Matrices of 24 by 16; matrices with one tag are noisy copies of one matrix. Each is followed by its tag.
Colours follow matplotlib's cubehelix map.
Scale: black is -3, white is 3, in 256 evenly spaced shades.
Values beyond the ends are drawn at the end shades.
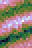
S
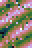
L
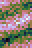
S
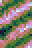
L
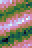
S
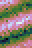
S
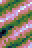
L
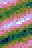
S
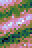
S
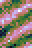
L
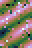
L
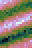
S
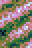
L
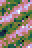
L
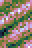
L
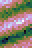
S
